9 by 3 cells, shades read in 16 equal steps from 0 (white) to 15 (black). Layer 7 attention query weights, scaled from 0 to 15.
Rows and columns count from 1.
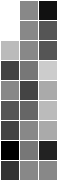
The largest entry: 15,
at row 8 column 1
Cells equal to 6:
0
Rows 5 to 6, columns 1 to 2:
7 11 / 10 9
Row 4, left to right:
11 8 3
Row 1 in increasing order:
0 7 14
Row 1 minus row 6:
-10 -2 10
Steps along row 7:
down down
